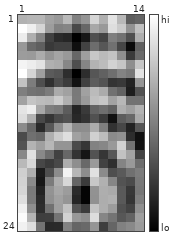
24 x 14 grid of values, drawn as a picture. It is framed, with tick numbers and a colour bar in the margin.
Rings spread out from the bottom middle. The top left is the ninth with the highest average. The ninth with the lowest average is the top middle. The bottom right is the calmest part.
